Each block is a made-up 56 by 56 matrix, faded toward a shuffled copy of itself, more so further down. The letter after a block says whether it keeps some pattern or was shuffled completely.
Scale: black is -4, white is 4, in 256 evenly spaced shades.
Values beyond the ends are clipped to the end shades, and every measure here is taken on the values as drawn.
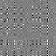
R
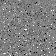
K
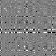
R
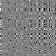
R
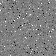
K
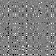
R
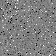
K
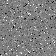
K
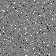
K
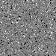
K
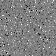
K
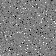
K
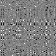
R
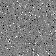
K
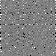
R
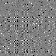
R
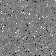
K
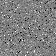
K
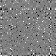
R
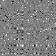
R
